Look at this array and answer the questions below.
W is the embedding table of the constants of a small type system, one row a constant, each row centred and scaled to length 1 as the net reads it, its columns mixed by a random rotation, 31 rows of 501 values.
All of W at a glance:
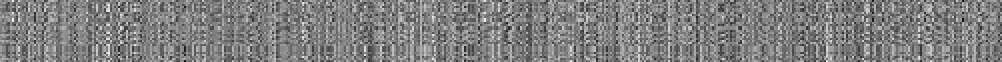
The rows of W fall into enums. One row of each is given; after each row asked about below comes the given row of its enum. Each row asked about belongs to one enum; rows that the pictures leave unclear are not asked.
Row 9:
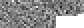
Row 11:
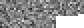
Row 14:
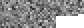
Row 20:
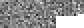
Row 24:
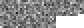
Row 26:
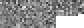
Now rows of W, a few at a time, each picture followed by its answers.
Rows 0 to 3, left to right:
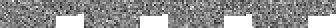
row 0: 9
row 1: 11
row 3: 24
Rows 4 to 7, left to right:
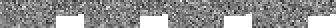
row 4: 26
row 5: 26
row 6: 9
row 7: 14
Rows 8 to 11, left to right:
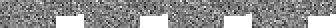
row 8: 20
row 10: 9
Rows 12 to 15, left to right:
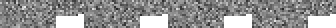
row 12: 26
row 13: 14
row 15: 11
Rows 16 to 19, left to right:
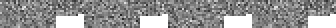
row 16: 26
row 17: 20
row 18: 11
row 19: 26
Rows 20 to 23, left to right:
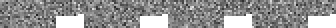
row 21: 14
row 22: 26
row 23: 24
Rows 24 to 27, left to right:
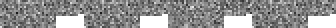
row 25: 24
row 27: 24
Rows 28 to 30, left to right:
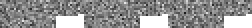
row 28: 11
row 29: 20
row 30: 24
